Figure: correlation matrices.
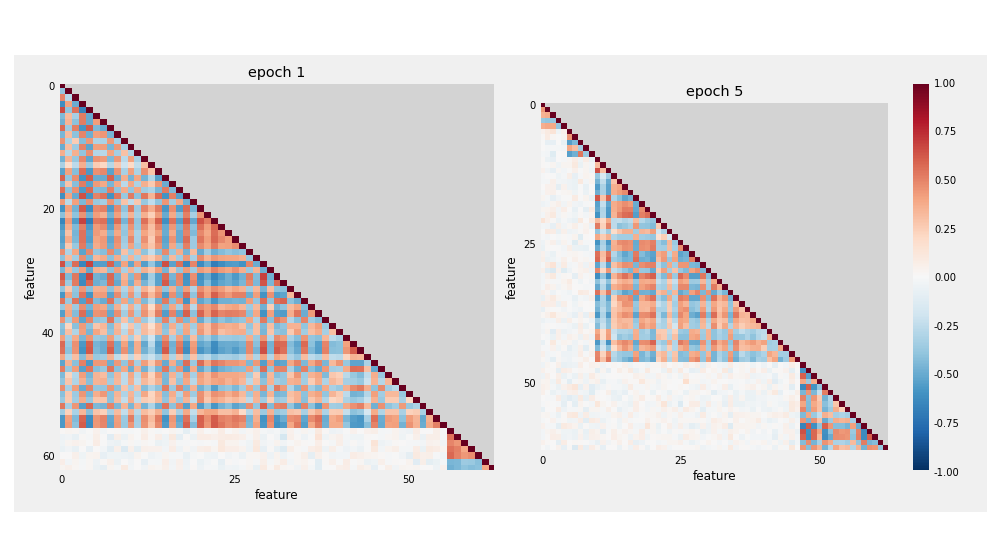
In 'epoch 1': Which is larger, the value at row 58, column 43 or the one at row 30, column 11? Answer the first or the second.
the first
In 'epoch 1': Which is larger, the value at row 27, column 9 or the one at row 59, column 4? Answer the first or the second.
the first
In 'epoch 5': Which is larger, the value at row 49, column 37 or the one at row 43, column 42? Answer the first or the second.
the first
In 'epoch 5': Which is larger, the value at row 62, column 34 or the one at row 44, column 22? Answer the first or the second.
the first
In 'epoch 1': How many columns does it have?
63
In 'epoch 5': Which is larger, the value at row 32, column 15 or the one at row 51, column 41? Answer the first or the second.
the first
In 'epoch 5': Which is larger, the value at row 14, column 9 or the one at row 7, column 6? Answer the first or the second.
the first
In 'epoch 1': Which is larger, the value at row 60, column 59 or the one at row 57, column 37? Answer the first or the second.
the first
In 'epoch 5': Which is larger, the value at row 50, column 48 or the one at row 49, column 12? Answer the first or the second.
the second
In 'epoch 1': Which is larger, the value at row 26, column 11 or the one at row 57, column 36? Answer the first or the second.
the second
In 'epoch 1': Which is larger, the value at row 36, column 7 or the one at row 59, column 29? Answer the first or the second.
the second
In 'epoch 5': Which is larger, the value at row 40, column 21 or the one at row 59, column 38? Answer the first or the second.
the second
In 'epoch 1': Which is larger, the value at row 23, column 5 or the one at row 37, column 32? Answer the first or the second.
the first
